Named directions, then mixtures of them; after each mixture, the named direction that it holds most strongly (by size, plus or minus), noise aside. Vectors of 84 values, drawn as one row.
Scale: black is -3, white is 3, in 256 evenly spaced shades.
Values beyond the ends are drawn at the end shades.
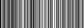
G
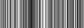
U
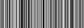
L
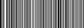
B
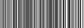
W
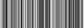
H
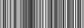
U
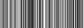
U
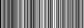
G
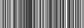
W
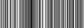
U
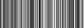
G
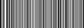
B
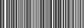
B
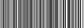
W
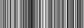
U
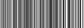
W
